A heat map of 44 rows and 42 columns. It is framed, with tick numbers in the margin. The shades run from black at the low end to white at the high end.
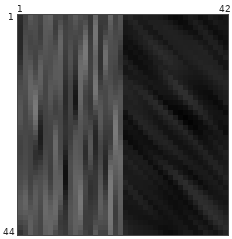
It is made of 1 by 2 panels. Panel 1,1: low, streaked downward. Panel 1,2: very low, slanting down to the right, faint in contrast.
